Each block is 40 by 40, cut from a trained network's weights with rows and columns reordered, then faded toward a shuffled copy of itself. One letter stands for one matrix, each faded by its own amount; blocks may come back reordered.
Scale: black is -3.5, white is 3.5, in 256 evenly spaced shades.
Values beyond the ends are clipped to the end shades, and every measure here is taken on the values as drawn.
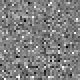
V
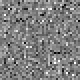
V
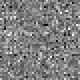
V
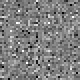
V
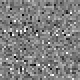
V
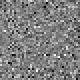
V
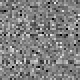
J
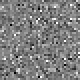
V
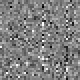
J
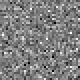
V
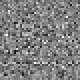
J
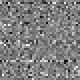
J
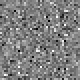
V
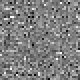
V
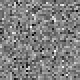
J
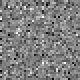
V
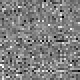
J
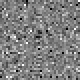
V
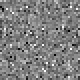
V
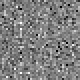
V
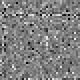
J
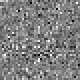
J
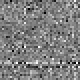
J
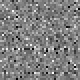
J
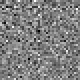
J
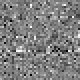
J
